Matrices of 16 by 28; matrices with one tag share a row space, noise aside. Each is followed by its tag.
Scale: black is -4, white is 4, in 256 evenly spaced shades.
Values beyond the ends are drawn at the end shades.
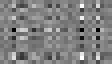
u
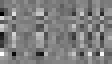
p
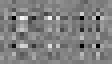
u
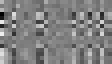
p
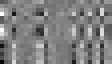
p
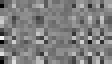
p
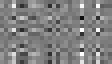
u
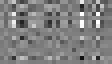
u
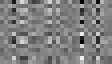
u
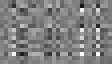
u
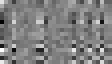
p
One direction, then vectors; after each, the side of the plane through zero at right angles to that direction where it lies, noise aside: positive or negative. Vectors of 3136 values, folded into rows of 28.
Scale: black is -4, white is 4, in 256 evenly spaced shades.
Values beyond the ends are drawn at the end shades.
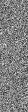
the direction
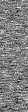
positive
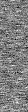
negative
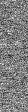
positive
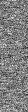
positive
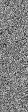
negative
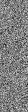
negative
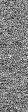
negative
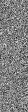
positive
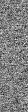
positive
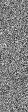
positive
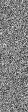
positive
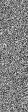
positive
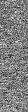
positive
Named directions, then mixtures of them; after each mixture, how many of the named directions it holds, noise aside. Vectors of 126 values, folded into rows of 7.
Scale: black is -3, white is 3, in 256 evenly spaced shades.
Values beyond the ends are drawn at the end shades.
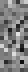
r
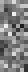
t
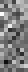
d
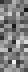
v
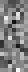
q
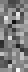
one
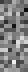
one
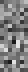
three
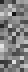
three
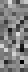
one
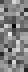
two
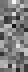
three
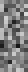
two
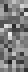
three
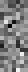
three
